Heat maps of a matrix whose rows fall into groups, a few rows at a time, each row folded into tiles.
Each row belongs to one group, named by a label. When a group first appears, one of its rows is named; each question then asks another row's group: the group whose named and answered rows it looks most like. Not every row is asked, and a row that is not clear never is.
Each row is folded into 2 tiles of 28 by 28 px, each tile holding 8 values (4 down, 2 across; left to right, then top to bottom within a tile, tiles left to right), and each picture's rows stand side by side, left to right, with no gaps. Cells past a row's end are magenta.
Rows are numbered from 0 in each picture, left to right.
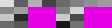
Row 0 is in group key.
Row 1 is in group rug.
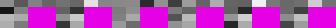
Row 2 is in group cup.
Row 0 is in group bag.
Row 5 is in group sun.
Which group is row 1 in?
sun
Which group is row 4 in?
sun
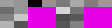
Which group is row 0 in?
cup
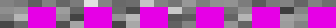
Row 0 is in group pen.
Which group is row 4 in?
cup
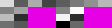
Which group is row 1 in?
rug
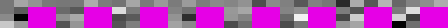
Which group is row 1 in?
sun
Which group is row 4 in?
pen
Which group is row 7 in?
rug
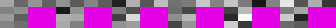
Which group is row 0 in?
key
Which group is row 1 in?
bag
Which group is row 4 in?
cup
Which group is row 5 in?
key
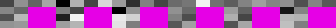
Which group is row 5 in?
bag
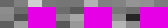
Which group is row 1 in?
sun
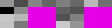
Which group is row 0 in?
bag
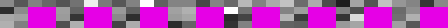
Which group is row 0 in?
bag
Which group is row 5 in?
key
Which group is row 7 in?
cup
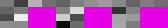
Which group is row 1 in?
rug
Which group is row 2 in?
bag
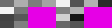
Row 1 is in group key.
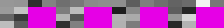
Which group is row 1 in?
rug
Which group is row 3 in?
sun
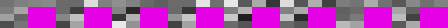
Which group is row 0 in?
rug
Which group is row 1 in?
sun
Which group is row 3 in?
sun
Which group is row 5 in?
key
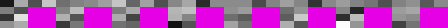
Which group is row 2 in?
key
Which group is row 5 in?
cup
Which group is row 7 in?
pen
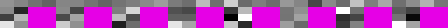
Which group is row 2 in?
rug
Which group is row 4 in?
cup
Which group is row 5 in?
cup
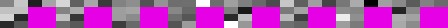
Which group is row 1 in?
key
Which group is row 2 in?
pen
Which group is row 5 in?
key
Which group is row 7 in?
bag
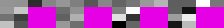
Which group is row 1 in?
cup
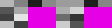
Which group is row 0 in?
cup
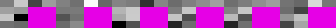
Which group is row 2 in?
pen
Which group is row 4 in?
rug
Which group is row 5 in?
sun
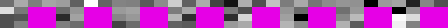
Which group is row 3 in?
key
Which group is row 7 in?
bag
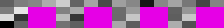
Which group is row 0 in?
rug
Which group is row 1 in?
key
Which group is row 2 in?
cup
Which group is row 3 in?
cup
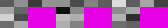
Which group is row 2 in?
key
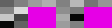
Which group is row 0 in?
rug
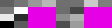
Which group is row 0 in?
rug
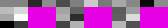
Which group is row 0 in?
pen
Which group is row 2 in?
cup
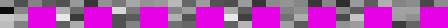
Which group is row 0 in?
bag
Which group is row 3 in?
key
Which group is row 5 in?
cup
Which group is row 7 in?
pen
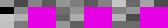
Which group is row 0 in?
bag
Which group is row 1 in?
cup
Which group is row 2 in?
key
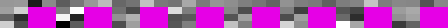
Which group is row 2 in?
sun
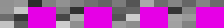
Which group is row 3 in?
bag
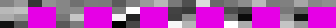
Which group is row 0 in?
pen
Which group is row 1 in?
pen
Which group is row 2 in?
rug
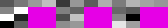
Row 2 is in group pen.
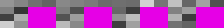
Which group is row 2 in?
sun
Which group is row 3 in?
key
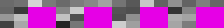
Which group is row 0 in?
sun
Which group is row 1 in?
rug
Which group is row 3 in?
bag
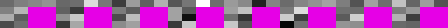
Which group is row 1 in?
sun
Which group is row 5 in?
rug
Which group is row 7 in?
key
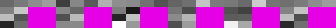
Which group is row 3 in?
sun
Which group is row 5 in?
rug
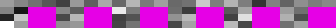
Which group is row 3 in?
sun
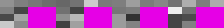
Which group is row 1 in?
sun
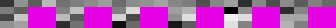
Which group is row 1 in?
rug
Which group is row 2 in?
rug
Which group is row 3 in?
pen
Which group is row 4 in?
bag
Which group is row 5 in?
bag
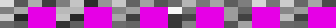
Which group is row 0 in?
key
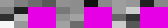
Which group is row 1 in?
cup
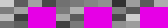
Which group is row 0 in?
key
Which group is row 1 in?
rug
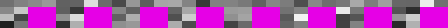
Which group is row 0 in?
rug
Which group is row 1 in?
sun
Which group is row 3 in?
cup
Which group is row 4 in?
pen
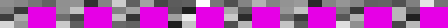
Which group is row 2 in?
key
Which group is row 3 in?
sun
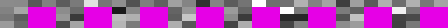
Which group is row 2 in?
bag
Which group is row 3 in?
cup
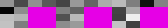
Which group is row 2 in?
cup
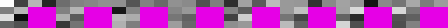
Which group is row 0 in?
key
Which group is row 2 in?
bag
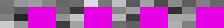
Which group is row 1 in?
sun
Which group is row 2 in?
key
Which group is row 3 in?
bag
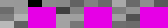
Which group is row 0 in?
cup
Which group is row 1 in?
bag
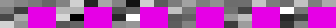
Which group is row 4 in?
sun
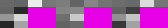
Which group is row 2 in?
sun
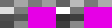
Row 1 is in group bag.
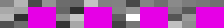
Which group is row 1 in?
sun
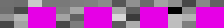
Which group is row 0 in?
sun
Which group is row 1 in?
rug
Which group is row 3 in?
bag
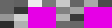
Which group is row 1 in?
key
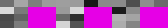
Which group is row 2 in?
bag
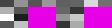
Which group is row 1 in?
sun
